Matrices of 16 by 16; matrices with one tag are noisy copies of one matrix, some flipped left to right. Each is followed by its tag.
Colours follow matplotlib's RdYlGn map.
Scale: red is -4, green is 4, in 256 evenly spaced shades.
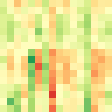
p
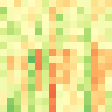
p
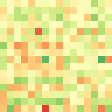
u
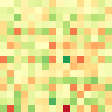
u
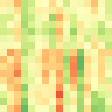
p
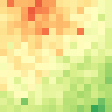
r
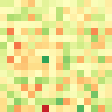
u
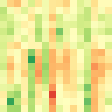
p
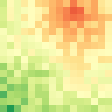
r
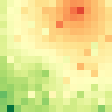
r
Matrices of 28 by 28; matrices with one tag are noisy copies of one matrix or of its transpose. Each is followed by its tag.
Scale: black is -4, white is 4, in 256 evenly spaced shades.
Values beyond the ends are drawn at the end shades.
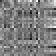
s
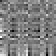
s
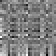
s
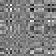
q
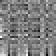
s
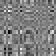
q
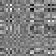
q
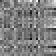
s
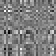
q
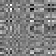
q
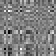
q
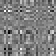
q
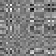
q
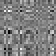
q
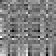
s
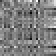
s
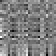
s
